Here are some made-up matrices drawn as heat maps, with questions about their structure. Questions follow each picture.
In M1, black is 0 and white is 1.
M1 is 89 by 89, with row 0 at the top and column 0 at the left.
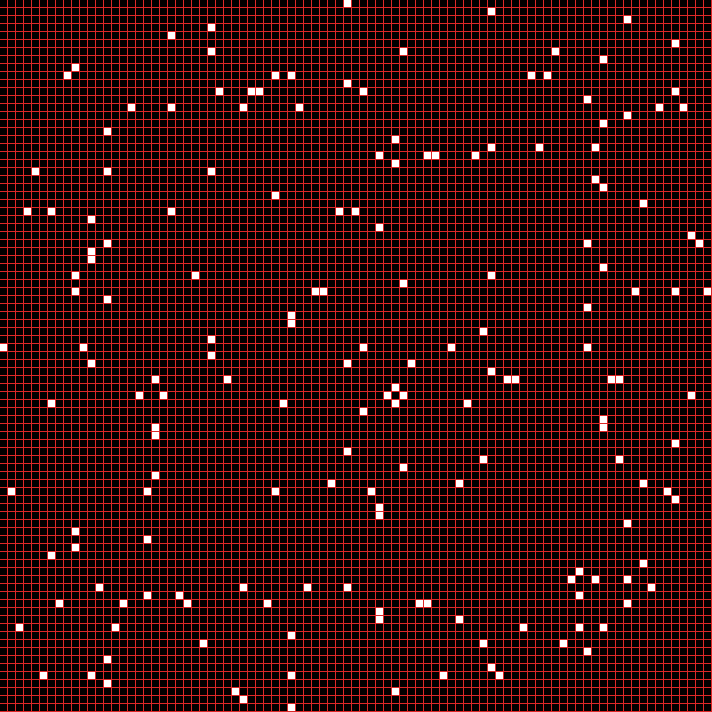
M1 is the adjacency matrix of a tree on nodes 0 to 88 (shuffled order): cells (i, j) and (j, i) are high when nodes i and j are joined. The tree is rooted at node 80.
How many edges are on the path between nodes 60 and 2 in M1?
8
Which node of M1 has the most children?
75
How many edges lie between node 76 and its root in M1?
5
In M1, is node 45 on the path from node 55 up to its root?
no
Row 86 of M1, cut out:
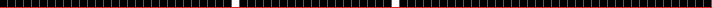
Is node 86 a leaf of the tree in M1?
no
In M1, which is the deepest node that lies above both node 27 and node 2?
78
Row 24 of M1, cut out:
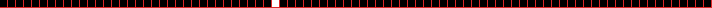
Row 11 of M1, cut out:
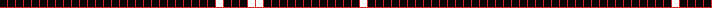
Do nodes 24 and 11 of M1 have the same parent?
no
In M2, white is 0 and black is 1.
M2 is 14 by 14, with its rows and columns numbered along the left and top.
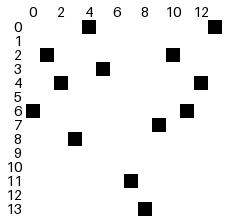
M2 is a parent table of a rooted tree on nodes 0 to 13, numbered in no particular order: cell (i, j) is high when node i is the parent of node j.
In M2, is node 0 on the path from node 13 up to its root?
yes
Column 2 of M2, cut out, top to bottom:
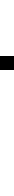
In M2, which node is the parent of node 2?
4
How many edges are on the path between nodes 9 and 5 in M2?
8
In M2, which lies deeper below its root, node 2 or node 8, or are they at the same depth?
the same depth
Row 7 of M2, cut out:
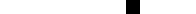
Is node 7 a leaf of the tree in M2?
no
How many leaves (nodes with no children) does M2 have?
5
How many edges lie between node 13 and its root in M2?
2
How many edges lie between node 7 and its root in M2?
2
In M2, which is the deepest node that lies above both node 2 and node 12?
4
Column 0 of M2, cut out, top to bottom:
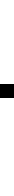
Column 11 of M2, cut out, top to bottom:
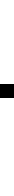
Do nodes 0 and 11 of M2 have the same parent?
yes
